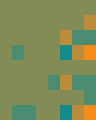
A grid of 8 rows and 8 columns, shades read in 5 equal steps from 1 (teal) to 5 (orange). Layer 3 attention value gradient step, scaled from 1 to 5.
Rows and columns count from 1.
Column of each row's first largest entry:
1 8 6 8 1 6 1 8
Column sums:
24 22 23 24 23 22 24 26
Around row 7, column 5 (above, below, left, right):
2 3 3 3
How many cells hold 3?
46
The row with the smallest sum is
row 6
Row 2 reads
3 3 3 3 3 3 3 4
